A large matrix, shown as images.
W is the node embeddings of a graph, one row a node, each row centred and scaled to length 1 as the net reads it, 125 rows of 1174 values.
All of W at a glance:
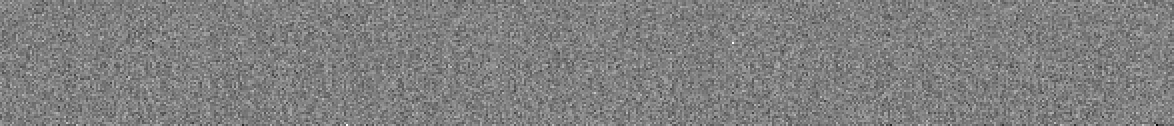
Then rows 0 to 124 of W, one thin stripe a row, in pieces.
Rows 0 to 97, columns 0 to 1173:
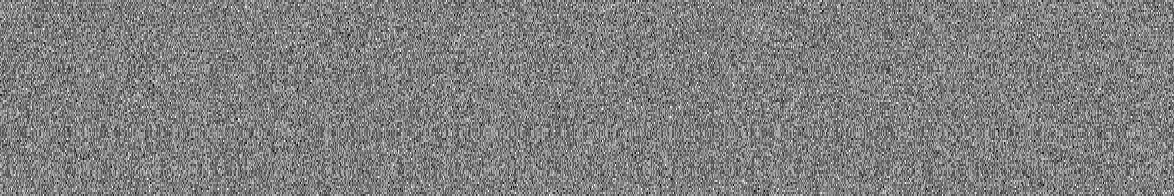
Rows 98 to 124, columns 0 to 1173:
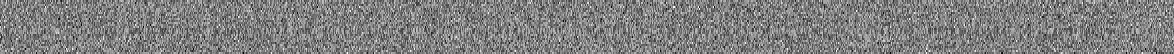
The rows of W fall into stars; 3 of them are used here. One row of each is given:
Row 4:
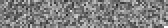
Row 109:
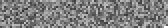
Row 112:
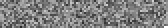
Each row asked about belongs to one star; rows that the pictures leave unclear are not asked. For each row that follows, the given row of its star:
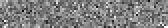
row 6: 4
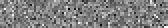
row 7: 112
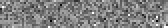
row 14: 4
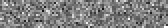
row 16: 109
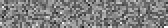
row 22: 112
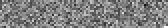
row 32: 109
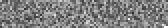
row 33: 109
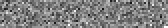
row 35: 109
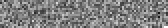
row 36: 4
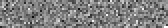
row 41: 109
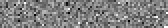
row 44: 112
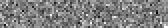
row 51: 4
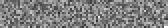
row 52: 112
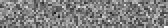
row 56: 112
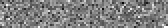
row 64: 109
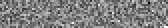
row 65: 109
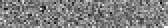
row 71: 109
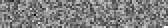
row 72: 109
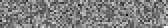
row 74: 4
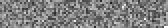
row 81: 4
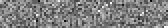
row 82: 112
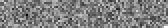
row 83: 109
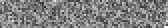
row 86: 112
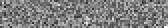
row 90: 112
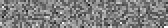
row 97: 112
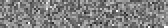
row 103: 4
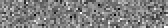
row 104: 112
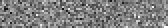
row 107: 109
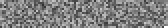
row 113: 112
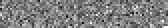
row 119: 4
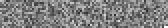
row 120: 112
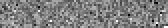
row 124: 4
